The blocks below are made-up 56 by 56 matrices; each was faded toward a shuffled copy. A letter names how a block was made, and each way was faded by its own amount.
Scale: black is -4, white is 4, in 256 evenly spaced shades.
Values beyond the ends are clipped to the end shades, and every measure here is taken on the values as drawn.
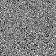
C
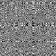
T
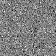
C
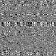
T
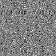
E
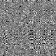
T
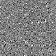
E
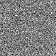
C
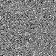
C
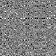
T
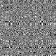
T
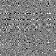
T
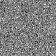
C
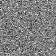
C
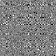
T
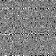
T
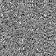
E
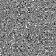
E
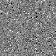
E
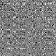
T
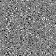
E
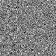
C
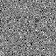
E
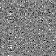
E
